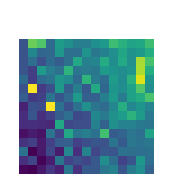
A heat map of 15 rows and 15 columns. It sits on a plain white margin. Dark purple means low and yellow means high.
Values change most from cell to cell in the middle left. The ninth with the highest average is the top right. The field climbs toward the top right. The bottom left is the ninth with the lowest average. No regular stripes run through it. Neither half mirrors the other.
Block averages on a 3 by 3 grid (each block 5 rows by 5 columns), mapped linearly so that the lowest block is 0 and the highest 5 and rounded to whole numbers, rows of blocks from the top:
3 3 5 / 2 2 4 / 0 2 2
